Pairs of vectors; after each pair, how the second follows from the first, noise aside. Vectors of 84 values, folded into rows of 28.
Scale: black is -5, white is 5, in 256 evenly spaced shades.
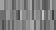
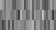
copied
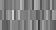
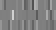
partly zeroed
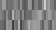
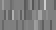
partly zeroed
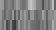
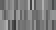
sign-scrambled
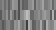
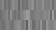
shrunk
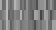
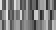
scaled up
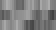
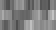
negated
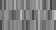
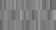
shrunk
